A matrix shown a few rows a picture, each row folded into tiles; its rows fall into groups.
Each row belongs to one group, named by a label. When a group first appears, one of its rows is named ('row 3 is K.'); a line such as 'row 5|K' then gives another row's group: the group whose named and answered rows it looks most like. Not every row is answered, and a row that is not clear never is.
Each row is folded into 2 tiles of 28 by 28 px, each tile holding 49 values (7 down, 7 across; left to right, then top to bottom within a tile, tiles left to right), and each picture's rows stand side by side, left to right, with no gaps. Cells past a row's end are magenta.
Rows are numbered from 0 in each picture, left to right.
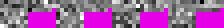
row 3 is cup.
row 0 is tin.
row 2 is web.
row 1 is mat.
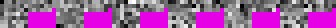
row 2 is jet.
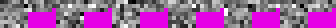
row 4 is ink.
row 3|web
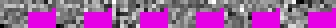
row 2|cup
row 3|tin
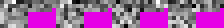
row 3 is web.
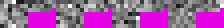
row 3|ink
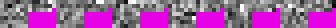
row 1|tin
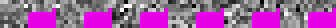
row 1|mat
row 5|mat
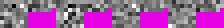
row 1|jet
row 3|tin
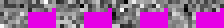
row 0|tin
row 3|mat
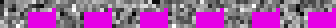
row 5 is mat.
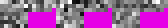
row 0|web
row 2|tin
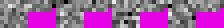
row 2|cup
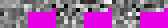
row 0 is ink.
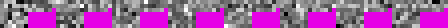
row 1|web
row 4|tin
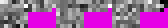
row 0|web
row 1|ink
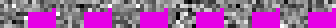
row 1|ink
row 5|tin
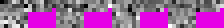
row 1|ink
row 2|mat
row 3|tin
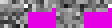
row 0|web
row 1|ink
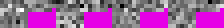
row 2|ink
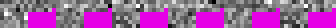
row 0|mat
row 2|web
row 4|tin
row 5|web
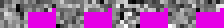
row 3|tin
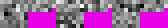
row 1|web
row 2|ink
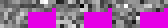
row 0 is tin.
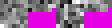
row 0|tin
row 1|jet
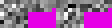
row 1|jet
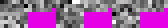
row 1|jet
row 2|mat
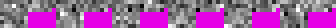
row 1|mat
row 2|ink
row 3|tin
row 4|tin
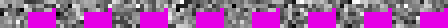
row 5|jet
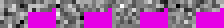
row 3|ink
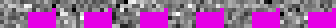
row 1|mat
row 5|mat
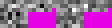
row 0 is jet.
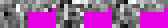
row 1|jet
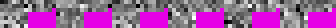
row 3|mat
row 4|web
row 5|mat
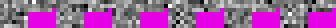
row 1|ink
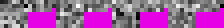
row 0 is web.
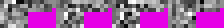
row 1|jet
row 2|jet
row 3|cup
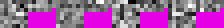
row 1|tin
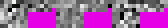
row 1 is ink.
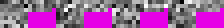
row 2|ink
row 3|jet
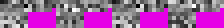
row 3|web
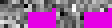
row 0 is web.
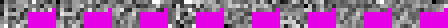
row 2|tin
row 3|jet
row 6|tin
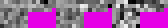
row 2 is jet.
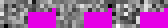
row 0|cup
